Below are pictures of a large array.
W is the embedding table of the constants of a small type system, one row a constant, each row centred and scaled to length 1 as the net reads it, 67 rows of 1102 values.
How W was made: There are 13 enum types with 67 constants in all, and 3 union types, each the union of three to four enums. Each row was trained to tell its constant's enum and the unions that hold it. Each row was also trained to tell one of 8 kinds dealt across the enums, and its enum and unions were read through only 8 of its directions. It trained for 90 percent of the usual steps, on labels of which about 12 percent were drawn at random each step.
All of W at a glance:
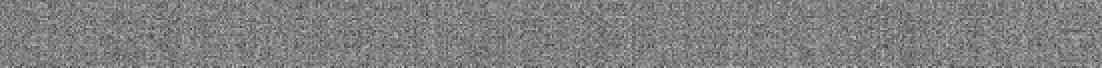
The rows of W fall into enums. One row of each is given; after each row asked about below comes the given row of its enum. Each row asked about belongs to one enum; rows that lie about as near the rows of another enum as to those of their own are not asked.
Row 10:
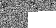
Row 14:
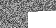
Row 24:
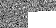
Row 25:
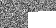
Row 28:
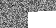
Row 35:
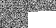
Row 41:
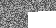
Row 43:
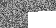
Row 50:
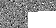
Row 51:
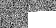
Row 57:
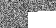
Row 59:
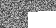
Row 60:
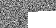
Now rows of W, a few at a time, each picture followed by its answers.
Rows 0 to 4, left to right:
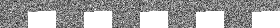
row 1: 10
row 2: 51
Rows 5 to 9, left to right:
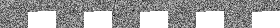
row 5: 35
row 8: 35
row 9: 60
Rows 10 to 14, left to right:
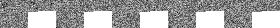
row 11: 35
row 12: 41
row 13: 59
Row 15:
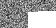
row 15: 35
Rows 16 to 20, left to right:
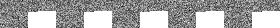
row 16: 50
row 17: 10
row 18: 59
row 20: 25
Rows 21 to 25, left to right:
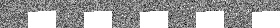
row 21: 41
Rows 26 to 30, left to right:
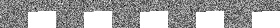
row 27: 51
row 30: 14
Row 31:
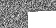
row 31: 14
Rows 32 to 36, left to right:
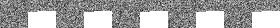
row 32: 51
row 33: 14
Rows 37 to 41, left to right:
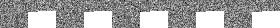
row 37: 43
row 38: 35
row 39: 43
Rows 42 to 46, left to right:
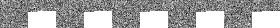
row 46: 51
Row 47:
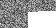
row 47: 59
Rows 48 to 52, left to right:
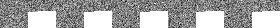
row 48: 59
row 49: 41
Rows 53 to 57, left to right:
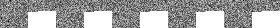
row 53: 41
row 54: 41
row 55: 50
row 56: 51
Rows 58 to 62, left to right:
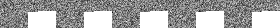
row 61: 14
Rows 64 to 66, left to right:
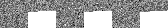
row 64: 43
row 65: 24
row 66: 14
